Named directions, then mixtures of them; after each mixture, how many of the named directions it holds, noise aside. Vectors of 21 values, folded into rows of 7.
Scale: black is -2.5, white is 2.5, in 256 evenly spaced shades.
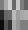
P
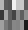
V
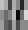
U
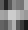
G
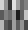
two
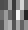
one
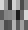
two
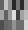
three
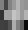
three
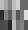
three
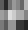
one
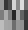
three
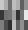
three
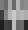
two
